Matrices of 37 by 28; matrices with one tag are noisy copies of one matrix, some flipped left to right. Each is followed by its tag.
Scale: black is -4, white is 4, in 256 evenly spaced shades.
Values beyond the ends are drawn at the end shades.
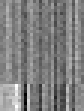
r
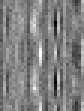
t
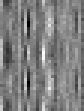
t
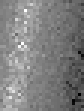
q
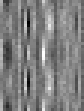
t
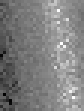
q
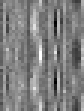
t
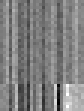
r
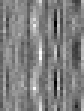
t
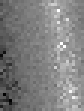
q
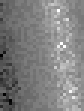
q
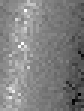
q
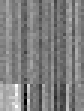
r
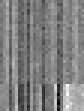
r
